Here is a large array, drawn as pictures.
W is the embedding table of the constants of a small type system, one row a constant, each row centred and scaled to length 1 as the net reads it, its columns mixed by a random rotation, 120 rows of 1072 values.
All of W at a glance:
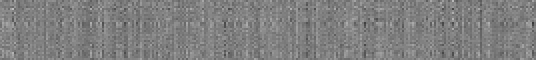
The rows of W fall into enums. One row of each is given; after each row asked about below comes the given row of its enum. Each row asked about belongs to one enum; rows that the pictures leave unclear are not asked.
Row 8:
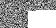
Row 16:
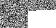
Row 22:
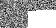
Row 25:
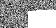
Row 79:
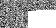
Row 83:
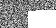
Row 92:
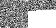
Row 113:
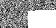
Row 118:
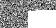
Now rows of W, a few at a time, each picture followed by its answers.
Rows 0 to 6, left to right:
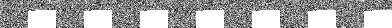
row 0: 118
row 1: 113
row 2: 8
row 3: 113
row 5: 25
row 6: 92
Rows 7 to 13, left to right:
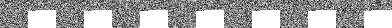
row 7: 8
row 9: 22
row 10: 92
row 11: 8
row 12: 83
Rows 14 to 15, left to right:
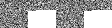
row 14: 8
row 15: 83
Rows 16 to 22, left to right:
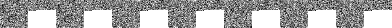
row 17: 16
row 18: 92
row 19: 92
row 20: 113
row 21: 22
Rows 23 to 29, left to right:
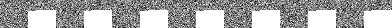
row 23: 8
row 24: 113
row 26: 8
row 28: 16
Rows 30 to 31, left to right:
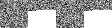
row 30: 22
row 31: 25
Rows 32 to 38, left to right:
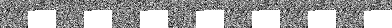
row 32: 113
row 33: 83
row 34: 8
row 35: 79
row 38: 113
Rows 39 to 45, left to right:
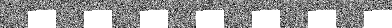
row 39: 25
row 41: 25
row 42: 113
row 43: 25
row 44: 79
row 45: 22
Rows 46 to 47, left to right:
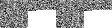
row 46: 22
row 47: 79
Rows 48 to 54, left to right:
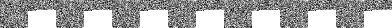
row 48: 25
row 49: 22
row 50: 22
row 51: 92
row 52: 113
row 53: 92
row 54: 92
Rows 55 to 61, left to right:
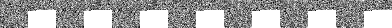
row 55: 25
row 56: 113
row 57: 113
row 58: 8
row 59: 22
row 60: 22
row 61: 92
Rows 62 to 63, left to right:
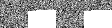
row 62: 25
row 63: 113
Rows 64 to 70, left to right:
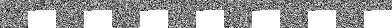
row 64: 113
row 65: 8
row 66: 22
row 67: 83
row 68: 79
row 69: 8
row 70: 8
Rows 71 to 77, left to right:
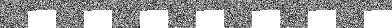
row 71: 25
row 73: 113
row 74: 16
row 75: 22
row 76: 16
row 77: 8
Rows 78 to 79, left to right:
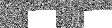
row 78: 8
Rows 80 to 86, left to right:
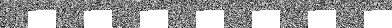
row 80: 79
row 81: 113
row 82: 92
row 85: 113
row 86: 8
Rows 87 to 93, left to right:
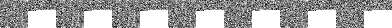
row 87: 92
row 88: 79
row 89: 79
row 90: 22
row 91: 118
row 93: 8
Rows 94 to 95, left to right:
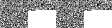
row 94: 118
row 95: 118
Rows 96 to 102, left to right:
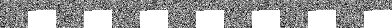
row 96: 79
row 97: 16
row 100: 113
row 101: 79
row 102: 25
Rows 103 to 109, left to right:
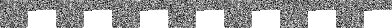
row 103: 22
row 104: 22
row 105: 92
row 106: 16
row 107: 22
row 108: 83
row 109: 79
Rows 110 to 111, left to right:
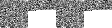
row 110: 92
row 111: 92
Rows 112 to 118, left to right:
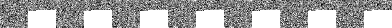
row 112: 16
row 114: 79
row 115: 92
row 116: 92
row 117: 118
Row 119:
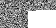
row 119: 8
